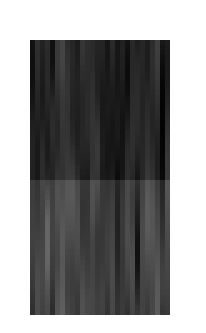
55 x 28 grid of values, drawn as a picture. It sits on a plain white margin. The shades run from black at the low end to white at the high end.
Seam: horizontal, 50% of the way down, the bottom part higher. Grain: streaks running down. Average level on the scale: 20%. Calmest part: top middle.
